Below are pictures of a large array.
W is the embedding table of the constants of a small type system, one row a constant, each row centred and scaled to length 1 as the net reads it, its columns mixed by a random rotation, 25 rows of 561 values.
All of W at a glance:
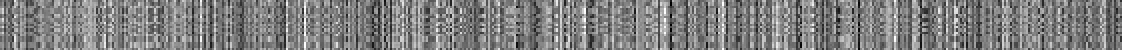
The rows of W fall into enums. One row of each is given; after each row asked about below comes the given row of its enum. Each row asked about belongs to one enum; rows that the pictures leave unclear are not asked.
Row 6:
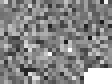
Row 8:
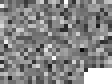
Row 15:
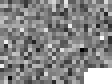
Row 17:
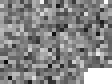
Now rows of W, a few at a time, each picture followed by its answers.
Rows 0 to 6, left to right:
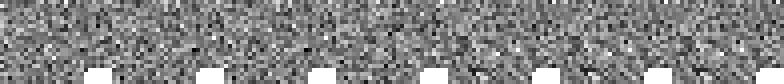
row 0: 8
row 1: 15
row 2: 15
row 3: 17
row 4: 6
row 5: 6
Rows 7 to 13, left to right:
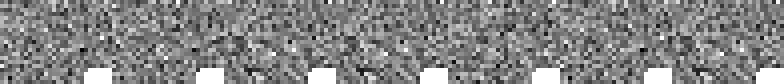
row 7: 15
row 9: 6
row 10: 6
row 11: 17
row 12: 15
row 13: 6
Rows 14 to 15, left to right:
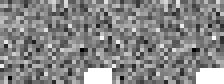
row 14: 15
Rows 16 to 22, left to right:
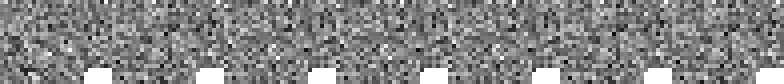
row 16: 6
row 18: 8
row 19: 8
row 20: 8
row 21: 17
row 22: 17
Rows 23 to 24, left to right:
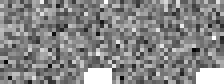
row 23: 17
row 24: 15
